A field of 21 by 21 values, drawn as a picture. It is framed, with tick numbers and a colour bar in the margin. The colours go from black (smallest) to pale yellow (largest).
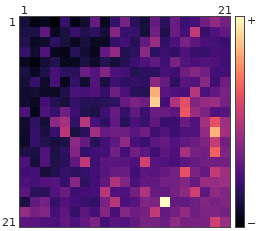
The ninth with the lowest average is the top left. Values rise toward the bottom right. No single row or column stands out from its neighbours. No regular stripes run through it.
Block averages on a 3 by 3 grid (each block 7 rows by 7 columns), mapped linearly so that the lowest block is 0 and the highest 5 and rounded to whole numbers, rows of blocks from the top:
023 | 135 | 245
